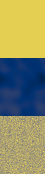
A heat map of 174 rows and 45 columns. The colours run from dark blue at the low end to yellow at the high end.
It is made of 3 by 1 panels. Panel 1,1: very high, flat. Panel 2,1: very low, smooth, faint in contrast. Panel 3,1: high, fine-grained.
